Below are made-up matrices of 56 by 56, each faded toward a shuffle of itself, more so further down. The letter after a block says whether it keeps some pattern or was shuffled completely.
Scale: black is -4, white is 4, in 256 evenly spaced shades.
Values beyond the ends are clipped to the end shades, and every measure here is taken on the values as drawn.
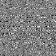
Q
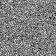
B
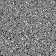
B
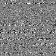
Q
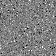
B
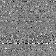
Q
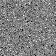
B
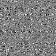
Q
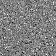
B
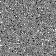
B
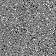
B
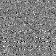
Q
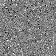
B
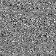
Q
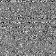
Q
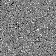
B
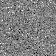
B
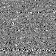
Q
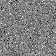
B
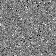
B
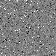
B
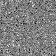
B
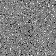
B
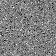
B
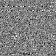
Q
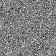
B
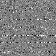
Q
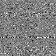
Q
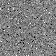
B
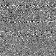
Q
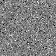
B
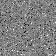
B
